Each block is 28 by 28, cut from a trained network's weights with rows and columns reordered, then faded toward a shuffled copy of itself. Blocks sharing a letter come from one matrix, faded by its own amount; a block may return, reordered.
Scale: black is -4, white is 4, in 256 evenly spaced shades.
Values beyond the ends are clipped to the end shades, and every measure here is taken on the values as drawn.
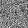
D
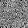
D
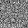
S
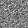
D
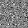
S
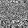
S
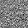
S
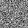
D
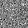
S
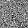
D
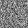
D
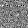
S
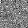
S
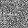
D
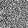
D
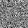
S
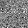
S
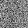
D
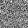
D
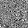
S
